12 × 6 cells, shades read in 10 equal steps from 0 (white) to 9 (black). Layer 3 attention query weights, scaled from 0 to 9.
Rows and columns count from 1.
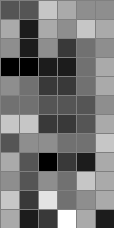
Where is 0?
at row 12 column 4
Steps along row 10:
up down up down up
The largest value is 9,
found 3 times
